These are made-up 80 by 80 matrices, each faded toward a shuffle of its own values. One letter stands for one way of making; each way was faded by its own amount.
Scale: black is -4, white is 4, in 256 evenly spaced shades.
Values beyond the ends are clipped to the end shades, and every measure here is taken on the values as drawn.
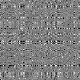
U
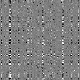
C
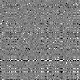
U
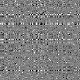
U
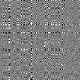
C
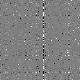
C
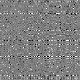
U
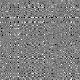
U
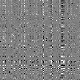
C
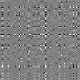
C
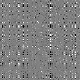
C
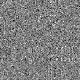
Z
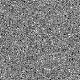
Z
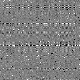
U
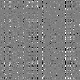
C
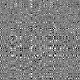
U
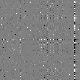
C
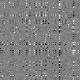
C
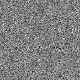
Z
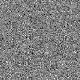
Z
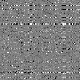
U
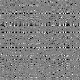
U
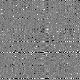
U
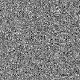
Z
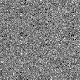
Z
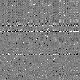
U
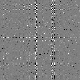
C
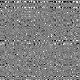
U
